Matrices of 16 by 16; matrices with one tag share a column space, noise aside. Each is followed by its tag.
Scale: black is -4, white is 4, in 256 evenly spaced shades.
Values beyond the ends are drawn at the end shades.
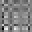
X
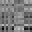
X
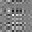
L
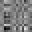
X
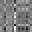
X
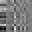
X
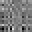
X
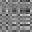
L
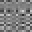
L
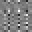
L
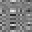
L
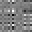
L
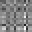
X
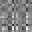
X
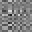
L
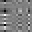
L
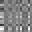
X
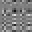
L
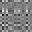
L
